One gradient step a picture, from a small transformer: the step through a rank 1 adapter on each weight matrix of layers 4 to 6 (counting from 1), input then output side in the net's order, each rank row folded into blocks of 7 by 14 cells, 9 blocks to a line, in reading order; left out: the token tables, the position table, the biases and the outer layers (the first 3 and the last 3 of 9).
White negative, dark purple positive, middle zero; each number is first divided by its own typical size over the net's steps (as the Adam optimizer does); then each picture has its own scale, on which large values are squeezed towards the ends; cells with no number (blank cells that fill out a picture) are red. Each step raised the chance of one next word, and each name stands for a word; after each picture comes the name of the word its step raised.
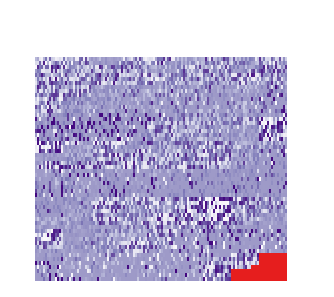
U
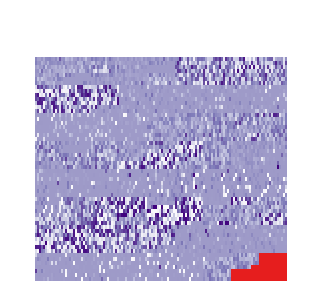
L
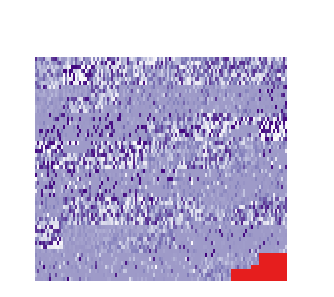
U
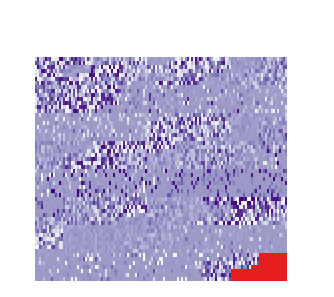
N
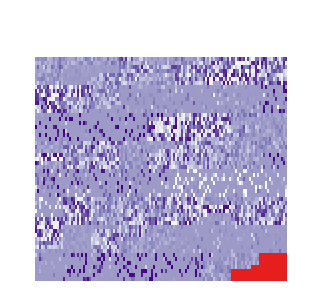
U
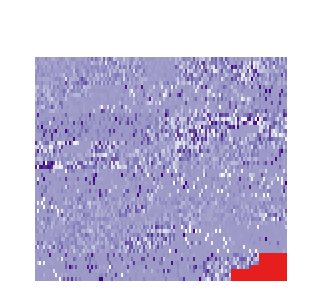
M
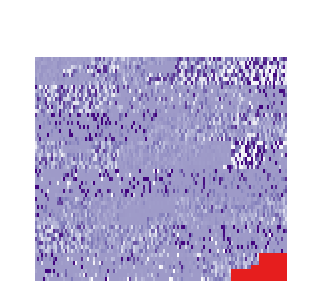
U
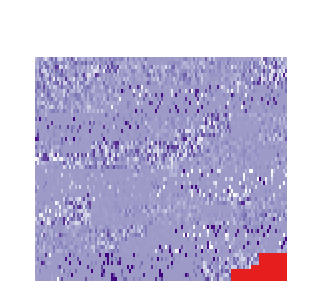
M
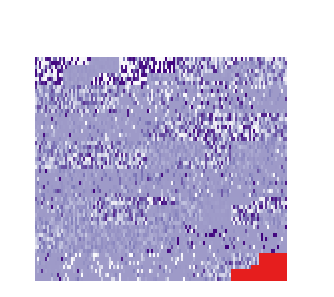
N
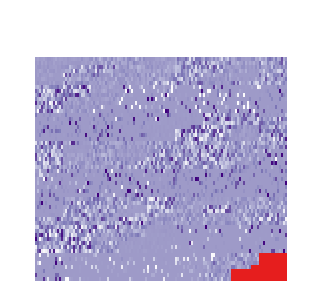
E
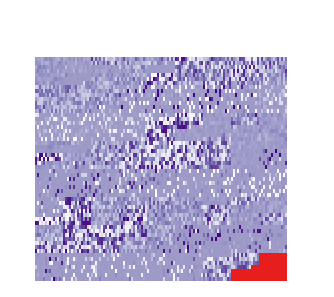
L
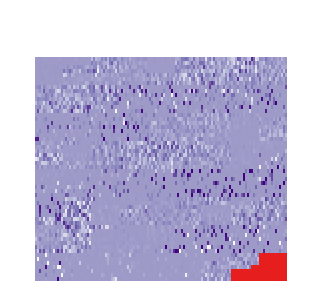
E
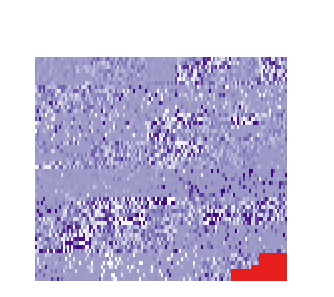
E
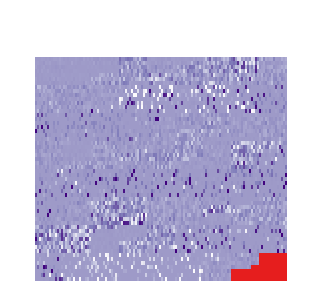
E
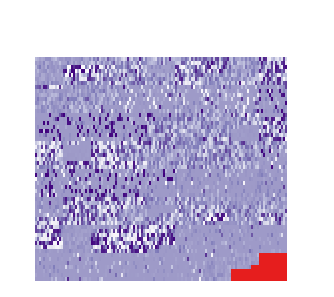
U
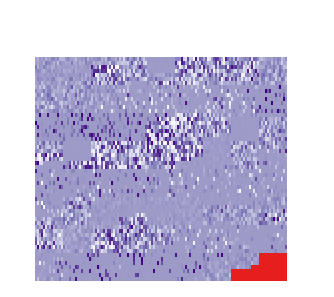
M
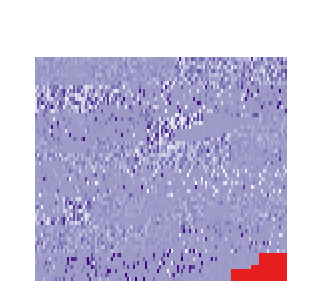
M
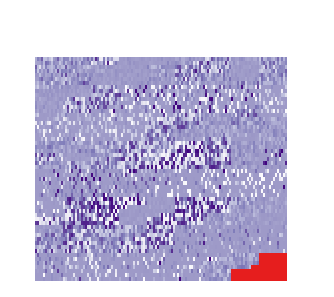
L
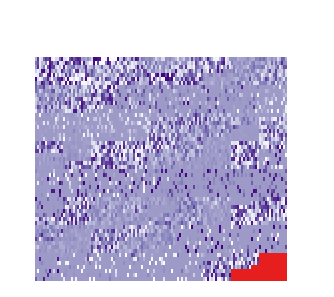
N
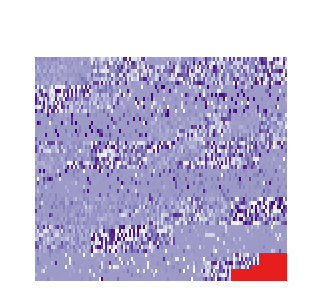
N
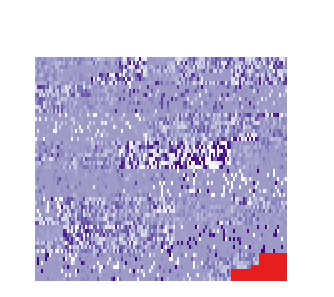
L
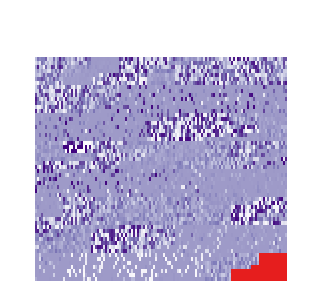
N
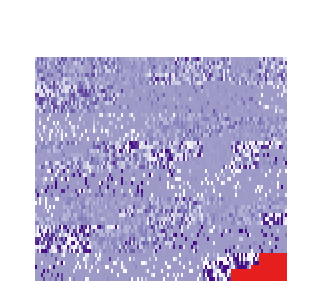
L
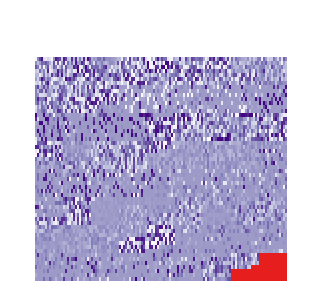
U
